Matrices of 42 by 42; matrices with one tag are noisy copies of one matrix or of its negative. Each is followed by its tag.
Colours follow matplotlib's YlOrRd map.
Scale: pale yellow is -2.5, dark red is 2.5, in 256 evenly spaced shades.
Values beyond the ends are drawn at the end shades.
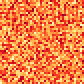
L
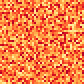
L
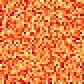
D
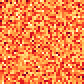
D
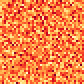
D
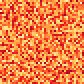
L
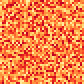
D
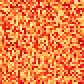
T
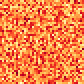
T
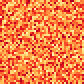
D
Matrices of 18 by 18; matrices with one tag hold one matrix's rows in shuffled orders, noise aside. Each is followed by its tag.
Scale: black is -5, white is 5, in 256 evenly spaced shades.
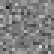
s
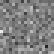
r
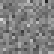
r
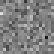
r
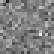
s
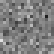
r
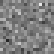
s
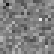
s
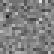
s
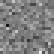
s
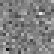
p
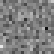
r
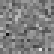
s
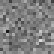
p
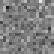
p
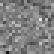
s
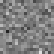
s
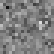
s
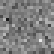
p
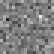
p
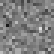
s
